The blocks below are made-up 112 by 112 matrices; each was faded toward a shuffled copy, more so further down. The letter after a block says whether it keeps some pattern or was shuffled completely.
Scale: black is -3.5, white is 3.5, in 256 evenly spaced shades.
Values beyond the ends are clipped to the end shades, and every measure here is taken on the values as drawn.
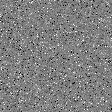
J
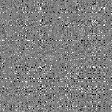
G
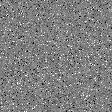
J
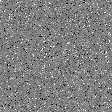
J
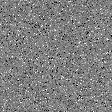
J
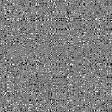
G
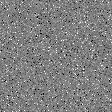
J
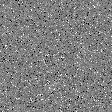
J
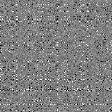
G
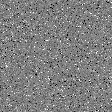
J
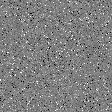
J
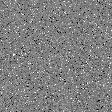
J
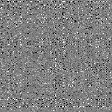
G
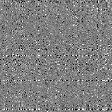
G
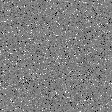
J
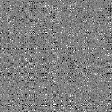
G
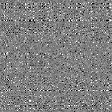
G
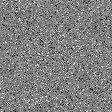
J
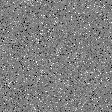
J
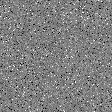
J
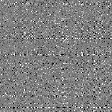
G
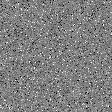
J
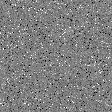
J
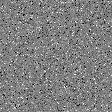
J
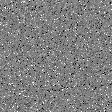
J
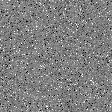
J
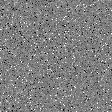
J
